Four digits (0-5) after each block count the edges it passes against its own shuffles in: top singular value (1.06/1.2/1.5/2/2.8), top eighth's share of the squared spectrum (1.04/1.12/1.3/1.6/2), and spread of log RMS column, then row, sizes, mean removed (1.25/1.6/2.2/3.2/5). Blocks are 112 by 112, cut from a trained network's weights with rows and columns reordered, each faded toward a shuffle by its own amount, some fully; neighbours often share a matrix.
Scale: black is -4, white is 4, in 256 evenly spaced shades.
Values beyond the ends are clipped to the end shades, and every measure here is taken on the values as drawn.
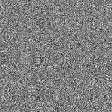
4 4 1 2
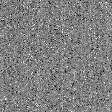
2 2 0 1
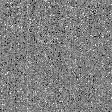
2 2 0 1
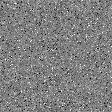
0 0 0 0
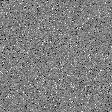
0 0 0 0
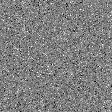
1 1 0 0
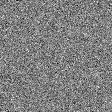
1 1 0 0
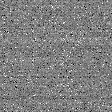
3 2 1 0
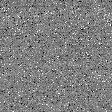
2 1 0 0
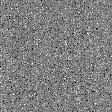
1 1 0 0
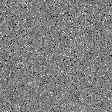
0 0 0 0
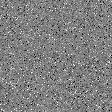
0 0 0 0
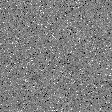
0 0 0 0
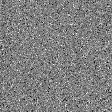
2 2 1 0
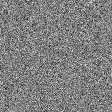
1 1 0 0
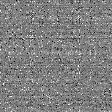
3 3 2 1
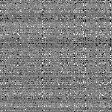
4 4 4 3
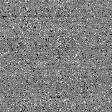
2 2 1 0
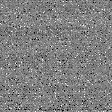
2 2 1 1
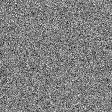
2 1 0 0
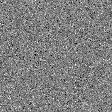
1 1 0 0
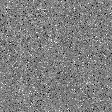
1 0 0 0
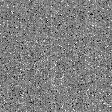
2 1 0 1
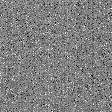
2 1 0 1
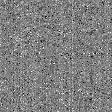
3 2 0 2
